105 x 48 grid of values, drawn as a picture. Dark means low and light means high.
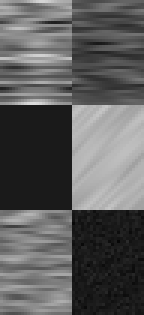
It is made of 3 by 2 panels. Panel 1,1: middling, streaked across, strong in contrast. Panel 1,2: low, streaked across. Panel 2,1: very low, flat. Panel 2,2: high, slanting up to the right, faint in contrast. Panel 3,1: middling, streaked across. Panel 3,2: very low, fine-grained, faint in contrast.
